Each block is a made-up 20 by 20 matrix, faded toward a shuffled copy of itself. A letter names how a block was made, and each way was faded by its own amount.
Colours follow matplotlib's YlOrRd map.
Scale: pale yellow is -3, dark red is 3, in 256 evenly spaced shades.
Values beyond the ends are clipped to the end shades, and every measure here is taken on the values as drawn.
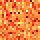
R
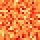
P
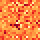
R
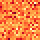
P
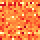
P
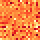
R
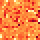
R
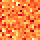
R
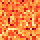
P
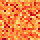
P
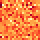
P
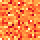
R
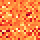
R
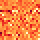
R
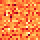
R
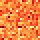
P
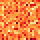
R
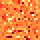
R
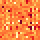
R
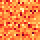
P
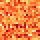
P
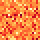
P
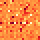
R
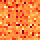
R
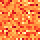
P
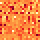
R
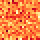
P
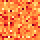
R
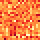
R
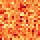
P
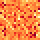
R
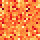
R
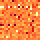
R
